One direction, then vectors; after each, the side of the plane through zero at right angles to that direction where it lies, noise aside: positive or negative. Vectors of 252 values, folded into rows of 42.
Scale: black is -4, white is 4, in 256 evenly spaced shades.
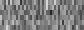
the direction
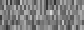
negative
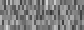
positive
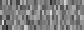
negative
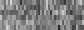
positive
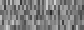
positive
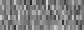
positive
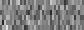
positive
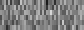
negative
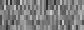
negative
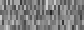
positive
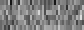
negative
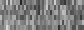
positive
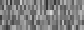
negative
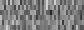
positive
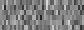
positive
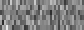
positive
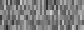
negative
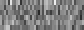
positive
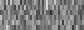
positive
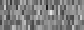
negative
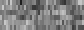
positive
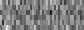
positive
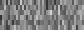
negative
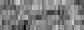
positive
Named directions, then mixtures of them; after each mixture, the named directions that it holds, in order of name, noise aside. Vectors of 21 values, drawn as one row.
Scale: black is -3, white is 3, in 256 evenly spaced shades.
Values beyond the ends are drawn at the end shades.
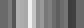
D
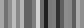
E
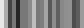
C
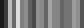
C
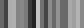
C, D, E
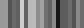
C, D, E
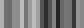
C, D, E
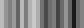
C, D, E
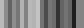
C, D, E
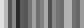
C, D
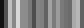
C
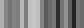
C, D, E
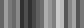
C, D, E
